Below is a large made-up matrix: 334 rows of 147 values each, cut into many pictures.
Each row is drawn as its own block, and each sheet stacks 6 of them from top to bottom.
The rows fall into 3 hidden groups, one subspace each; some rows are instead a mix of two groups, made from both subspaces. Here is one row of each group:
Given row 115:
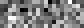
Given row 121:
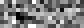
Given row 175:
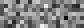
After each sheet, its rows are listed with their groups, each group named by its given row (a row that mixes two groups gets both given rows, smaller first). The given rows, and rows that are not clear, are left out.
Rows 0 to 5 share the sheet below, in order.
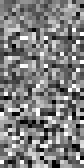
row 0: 115 and 175
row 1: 115
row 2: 115
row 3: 121
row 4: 115 and 121
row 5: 175
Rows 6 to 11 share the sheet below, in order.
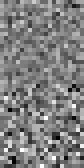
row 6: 115 and 175
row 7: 175
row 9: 121
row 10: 175
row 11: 115 and 175
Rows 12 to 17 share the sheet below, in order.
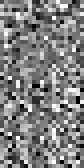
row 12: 121
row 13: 115 and 121
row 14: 175
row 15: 175
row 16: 175
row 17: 115 and 175
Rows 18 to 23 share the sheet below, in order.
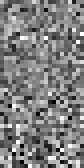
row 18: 115
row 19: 115
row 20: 115
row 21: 175
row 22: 121
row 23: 175
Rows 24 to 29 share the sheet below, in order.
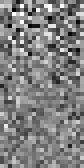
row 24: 121 and 175
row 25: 175
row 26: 175
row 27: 121
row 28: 121
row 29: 121 and 175
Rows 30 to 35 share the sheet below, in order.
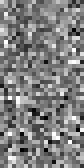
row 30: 121
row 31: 121
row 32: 121 and 175
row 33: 121
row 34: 175
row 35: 115
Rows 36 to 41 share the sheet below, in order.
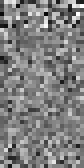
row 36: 115
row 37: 121
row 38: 121
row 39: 121 and 175
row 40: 115
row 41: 115 and 175
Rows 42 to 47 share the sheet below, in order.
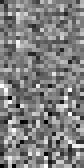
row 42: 121
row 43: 121
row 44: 121
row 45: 121
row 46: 115
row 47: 115
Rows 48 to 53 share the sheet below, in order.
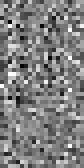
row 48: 175
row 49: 115
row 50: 115
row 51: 121
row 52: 115 and 121
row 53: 121
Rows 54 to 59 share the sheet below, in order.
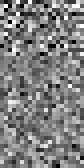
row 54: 175
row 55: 175
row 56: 175
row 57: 115
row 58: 121 and 175
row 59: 175
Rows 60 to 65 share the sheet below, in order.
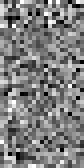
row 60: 115
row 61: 175
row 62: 115
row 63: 115
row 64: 115
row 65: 121
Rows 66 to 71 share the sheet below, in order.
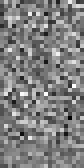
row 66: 115
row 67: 175
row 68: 175
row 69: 115 and 121
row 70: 115 and 121
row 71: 115
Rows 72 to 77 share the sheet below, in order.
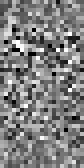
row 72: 115 and 121
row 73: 121
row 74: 121
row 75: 115 and 121
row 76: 175
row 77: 121
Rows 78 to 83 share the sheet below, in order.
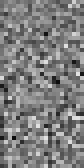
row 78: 121
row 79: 175
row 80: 175
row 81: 121
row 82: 115
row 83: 115
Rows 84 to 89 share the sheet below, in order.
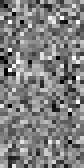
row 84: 121 and 175
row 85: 175
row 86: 121
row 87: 175
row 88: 115 and 175
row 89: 115
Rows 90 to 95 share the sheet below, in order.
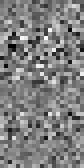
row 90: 175
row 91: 115
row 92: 121 and 175
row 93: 175
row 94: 115
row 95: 175
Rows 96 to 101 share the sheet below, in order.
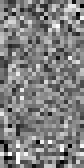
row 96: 115 and 175
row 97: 115
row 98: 115 and 121
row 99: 175
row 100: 121
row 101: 121
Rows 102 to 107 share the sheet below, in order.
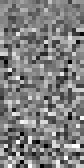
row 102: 115
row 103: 115
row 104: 121
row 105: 115
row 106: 115 and 121
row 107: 175
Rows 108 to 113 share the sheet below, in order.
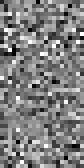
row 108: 121
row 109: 115 and 175
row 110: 175
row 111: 121 and 175
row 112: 115 and 121
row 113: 175
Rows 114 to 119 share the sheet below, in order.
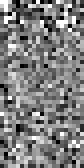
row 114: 121
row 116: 115
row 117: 121
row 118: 121 and 175
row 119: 121
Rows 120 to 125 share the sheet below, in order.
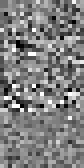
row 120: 121 and 175
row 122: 115
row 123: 121
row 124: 121
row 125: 115
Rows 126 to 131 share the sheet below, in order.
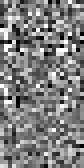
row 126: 115
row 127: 121
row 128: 175
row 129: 121
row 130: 121 and 175
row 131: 115
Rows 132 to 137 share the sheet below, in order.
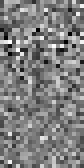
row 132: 115
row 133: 121
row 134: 175
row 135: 121
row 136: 115 and 175
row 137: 175
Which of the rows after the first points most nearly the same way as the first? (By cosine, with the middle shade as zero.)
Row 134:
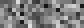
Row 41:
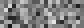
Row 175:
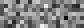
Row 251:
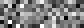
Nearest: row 41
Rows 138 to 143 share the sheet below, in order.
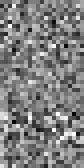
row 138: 115 and 175
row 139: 175
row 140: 121
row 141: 115
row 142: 121
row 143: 115
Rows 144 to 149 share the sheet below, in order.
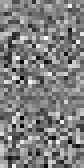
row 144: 121
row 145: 115 and 175
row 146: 121 and 175
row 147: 175
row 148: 175
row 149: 115
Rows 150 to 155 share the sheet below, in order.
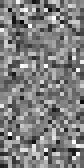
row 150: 115 and 175
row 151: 121
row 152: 115
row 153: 175
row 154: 175
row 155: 115 and 121
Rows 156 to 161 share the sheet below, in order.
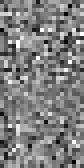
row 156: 121
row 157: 115 and 121
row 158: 121
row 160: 121
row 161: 121
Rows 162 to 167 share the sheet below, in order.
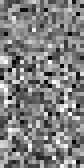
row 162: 115
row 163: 121 and 175
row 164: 121 and 175
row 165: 121
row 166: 115
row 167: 121
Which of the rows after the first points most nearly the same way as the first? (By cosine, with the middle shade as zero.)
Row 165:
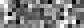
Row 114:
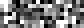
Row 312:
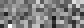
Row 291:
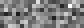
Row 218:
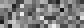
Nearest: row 114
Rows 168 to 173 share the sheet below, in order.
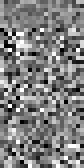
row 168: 115
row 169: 121 and 175
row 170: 115
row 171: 175
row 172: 115
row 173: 175
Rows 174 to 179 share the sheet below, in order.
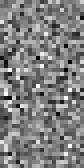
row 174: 175
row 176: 121
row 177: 121
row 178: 115 and 121
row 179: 121
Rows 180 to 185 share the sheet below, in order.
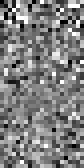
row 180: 121 and 175
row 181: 115 and 175
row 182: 115 and 121
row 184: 121
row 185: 175
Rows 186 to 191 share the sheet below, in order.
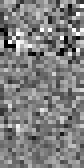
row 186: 115 and 175
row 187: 121
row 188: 121
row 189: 115
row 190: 121
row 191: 175
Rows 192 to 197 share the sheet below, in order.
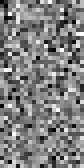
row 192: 121
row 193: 115 and 175
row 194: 121
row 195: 121 and 175
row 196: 175
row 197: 175
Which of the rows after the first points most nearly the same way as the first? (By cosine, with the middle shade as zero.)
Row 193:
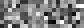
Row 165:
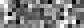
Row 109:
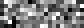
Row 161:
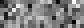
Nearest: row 109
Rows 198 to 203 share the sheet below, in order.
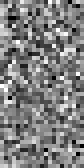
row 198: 115
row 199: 121
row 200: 115 and 175
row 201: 121
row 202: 121
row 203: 115
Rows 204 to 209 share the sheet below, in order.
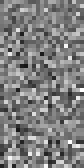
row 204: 115
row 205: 175
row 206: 115 and 121
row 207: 115
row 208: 121
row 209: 115
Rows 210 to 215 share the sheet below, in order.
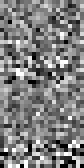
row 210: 175
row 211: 121
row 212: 121
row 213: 115 and 121
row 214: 121
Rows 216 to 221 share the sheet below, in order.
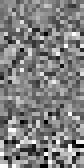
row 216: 175
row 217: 175
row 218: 175
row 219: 121
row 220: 115
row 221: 115
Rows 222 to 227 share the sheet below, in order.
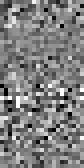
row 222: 115 and 121
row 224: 115 and 175
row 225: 121
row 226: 115 and 175
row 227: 121 and 175
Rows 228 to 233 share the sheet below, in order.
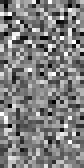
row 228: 115 and 121
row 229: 115 and 175
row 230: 175
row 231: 175
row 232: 121
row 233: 115
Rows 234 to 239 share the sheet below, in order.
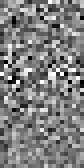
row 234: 115 and 175
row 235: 115 and 175
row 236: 175
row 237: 115 and 121
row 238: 175
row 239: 115 and 121
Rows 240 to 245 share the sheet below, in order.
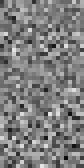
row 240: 115 and 121
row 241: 175
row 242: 121
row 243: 175
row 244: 115
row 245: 175
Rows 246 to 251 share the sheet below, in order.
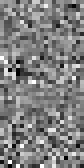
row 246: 175
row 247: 115
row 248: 121
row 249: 121
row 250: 175
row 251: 175
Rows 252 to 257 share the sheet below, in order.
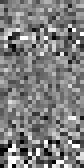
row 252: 121 and 175
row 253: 115
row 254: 121
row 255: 115
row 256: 175
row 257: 115
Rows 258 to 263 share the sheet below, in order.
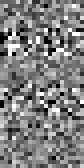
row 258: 175
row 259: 115
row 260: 115 and 175
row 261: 175
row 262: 115
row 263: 175
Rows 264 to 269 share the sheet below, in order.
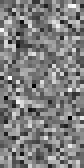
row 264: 175
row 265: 121
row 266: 175
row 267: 121
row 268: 115 and 121
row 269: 175
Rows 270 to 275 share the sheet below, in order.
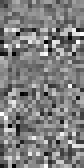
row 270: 121
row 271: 115
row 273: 115
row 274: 121
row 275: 115
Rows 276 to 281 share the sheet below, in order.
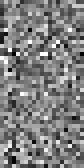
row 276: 115
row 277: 115 and 175
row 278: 121
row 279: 115
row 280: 175
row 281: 115 and 121
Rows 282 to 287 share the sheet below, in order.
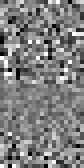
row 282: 115 and 175
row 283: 115
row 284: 121
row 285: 115
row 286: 175
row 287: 115 and 175
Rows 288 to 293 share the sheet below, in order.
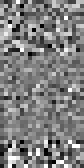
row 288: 175
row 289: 121
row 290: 175
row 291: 121
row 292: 115
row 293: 115
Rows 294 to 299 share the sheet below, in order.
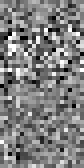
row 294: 175
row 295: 115
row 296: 121
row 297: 121
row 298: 175
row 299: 121
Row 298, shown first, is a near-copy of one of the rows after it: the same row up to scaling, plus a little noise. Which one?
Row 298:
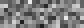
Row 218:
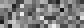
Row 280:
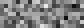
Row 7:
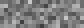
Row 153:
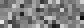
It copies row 7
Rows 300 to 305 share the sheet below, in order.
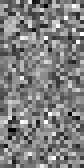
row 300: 175
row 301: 115
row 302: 175
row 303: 115
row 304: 115
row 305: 175
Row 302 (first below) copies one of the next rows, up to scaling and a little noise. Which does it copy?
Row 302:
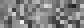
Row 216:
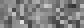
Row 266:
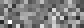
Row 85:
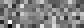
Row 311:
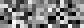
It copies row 216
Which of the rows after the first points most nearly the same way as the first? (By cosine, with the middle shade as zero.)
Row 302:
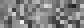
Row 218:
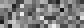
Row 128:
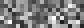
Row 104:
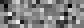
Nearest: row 218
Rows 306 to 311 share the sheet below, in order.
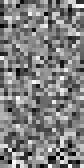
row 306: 115
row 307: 115 and 121
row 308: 121
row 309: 121
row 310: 121
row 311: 175
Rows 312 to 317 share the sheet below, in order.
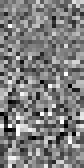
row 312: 121 and 175
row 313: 175
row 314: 175
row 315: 115
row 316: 121
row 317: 115
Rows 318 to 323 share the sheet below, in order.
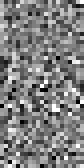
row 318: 115
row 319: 115 and 121
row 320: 115 and 121
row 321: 175
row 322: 115
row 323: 175
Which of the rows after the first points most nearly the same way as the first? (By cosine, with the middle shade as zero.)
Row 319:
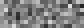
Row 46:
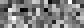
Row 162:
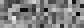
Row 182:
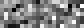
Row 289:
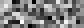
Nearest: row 162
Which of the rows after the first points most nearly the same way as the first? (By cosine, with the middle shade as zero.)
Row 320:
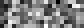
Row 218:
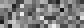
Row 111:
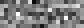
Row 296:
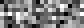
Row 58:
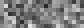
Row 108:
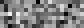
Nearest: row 108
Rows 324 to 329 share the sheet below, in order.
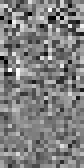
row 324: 175
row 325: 115
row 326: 121
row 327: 115
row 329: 121
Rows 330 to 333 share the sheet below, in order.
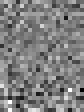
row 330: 175
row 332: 115
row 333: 121 and 175
